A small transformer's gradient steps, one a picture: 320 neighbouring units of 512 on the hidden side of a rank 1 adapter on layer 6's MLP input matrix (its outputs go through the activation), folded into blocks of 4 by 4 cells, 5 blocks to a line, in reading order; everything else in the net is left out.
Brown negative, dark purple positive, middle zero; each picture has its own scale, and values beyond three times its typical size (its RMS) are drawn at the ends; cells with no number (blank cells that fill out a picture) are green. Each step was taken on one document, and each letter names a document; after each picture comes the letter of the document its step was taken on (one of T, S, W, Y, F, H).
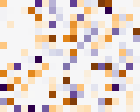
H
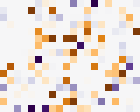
H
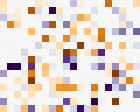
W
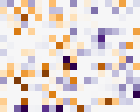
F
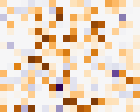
W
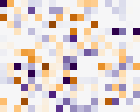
F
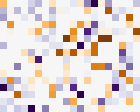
H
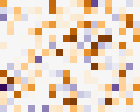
H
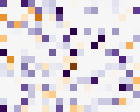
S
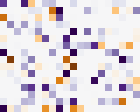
S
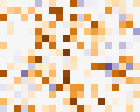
W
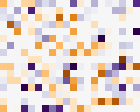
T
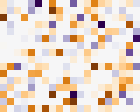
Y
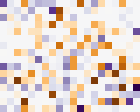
F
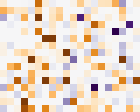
W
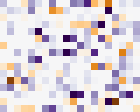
H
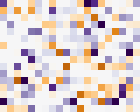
Y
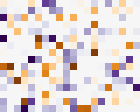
F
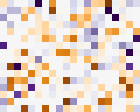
Y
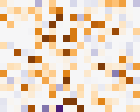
W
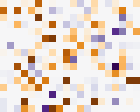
W
